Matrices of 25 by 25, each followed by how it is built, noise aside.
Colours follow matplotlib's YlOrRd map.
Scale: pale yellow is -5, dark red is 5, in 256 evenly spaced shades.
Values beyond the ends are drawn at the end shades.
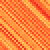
Toeplitz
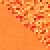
upper triangular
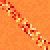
banded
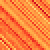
Toeplitz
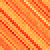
Toeplitz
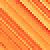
Toeplitz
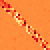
banded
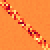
banded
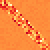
banded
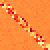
banded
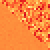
upper triangular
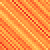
Toeplitz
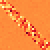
banded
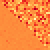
upper triangular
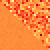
upper triangular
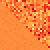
upper triangular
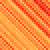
Toeplitz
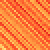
Toeplitz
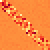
banded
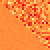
upper triangular
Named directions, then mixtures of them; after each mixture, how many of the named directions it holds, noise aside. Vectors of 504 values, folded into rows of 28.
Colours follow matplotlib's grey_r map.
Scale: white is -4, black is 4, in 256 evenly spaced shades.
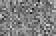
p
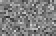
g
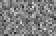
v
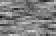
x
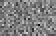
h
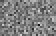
one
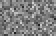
one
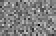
one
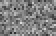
two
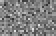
two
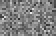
one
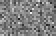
one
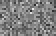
one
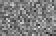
two
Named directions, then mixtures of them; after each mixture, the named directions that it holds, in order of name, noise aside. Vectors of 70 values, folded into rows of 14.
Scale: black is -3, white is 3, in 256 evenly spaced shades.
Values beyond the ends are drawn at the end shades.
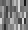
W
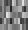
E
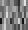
E, W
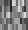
E, W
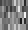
E, W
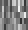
E, W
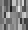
E, W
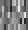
E, W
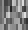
E, W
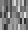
E, W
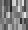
E, W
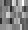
E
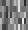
W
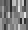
E, W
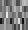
E, W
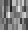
E, W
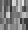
E, W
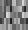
E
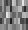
E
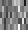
W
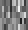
E, W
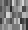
E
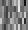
W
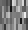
E, W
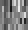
E, W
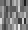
W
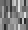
E, W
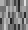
W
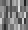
W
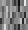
W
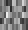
E
